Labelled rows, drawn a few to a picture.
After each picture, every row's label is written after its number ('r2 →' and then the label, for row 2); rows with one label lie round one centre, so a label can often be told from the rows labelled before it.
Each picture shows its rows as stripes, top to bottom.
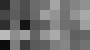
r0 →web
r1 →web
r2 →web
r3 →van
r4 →web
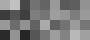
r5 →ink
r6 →web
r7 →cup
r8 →web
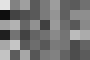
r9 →van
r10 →web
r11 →ink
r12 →web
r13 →ink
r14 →van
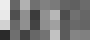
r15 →van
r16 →van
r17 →van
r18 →web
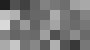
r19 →web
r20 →ink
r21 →van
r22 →cup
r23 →ink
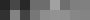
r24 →web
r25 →web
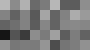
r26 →van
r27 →cup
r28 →cup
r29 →web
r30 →cup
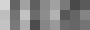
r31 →van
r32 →van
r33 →van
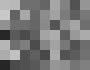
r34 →ink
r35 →van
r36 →cup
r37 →web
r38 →van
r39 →ink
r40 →web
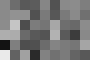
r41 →cup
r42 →cup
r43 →ink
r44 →ink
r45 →web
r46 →van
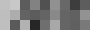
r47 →ink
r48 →ink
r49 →van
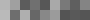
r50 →ink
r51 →van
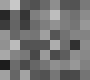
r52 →ink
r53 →web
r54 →web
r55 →cup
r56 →ink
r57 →cup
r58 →web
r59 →van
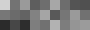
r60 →van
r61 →cup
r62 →web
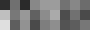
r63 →web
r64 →van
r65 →van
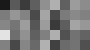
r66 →web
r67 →cup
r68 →cup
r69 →van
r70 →cup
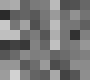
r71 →ink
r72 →web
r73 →van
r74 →ink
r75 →web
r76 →cup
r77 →cup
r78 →ink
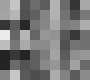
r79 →ink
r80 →ink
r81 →web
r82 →van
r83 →van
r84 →web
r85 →web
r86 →ink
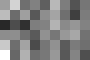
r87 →ink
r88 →van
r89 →web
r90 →cup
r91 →van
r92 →van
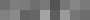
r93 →cup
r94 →cup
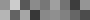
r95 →ink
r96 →van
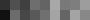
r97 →web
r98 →web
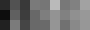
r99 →web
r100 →web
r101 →web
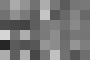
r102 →cup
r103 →cup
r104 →web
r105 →van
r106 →web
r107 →van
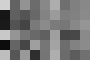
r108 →van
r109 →web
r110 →web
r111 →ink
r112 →web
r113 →van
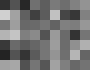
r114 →web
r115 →ink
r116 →cup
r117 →ink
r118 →web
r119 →web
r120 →ink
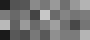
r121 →web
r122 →cup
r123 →van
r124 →web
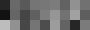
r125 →web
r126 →web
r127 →ink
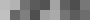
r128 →ink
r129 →van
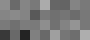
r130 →cup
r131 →cup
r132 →cup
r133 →web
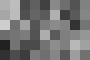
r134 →ink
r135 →ink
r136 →van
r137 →cup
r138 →web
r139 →web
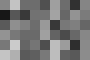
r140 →ink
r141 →web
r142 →cup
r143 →cup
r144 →ink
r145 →ink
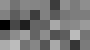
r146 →cup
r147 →cup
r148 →web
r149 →cup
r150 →ink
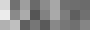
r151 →van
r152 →van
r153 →ink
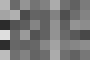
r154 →van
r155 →ink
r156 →web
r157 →van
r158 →web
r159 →van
